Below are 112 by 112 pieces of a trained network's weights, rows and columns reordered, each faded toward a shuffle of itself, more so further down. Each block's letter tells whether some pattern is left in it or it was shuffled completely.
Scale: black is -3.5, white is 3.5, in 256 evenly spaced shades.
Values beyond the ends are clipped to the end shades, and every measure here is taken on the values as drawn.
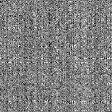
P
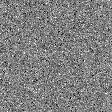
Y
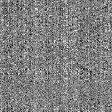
P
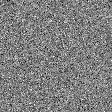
Y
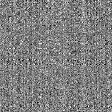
P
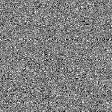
P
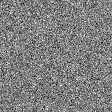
Y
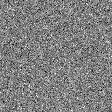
Y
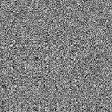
P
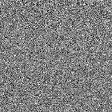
P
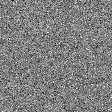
Y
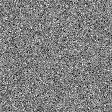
Y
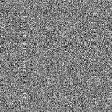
P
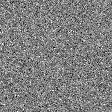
Y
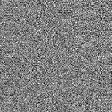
P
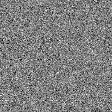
P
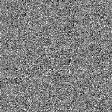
P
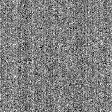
P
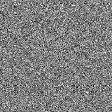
P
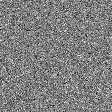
Y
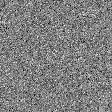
Y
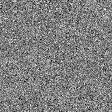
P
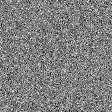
Y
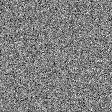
Y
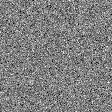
Y
